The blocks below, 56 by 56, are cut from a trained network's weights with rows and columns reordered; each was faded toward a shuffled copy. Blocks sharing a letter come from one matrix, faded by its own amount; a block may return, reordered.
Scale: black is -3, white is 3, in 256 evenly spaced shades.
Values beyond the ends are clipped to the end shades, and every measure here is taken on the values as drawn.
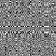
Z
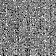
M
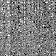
M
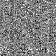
M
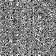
M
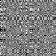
Z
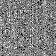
M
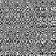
Z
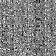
M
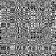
Z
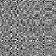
Z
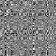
Z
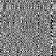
Z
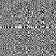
Z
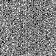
M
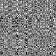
Z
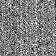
M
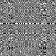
Z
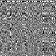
Z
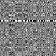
Z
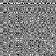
Z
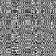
Z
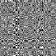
Z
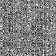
M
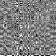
Z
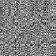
Z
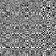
Z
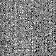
M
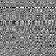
Z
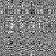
Z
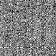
M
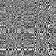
Z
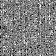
M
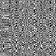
Z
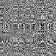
Z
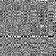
Z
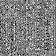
M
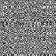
Z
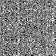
M
